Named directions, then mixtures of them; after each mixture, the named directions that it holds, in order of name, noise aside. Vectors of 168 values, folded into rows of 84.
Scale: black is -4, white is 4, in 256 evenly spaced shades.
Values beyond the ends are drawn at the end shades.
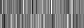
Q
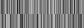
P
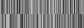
P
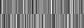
P, Q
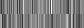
P, Q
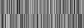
P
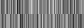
P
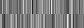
Q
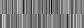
P, Q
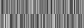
P, Q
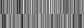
P, Q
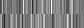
Q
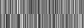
P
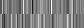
Q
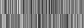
P, Q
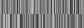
P, Q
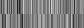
P, Q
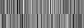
P, Q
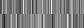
Q
